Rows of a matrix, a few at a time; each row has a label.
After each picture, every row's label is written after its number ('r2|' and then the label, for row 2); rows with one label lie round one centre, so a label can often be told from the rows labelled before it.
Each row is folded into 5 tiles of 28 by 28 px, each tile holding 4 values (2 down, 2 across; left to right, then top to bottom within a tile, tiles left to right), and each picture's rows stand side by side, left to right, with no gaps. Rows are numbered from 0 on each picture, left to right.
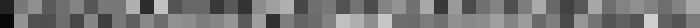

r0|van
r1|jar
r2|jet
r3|jet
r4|van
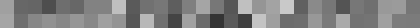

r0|jet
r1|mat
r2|jet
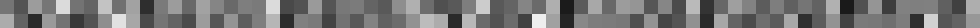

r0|mat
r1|van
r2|van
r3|mat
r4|van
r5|van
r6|van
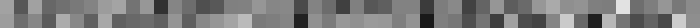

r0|jet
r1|jet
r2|jet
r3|van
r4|mat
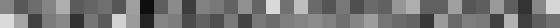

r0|mat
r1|van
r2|jar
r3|van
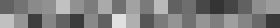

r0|mat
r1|jar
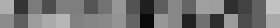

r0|jet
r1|van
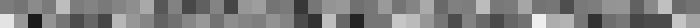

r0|mat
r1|jet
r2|mat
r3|mat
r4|mat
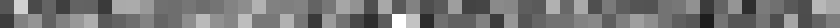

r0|jar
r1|jet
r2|mat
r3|van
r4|jar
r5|van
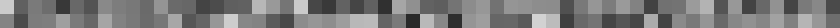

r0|jet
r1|jar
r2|jar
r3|mat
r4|van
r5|jet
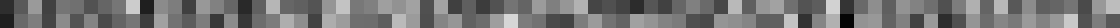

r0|van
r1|van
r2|mat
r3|jar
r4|jar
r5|van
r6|van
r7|jar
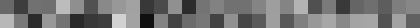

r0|mat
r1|van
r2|jar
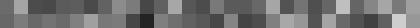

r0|jar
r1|van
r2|mat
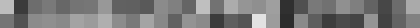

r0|jet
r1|mat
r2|van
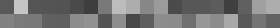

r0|jar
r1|jar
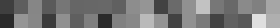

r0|van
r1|mat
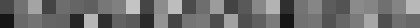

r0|van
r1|van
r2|van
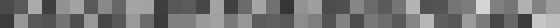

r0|van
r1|jet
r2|van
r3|mat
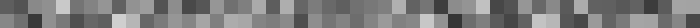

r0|mat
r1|jet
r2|jet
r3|mat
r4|jar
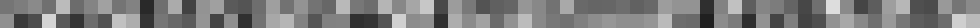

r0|mat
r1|van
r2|mat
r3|jet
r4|jet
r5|van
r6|mat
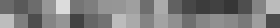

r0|mat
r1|jar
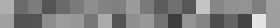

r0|jet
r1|mat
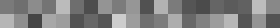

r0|mat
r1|jar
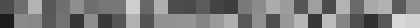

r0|van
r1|jar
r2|mat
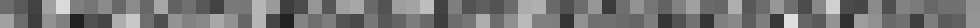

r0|mat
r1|jar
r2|van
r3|jet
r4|van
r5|van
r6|van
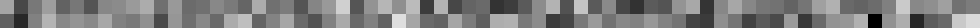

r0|jet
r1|jet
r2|mat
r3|jar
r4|jar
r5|van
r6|mat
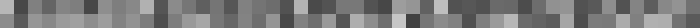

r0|jet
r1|jet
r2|jar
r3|jar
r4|jet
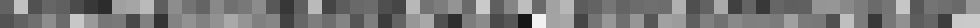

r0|jar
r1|jet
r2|van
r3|mat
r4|jet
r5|jar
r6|mat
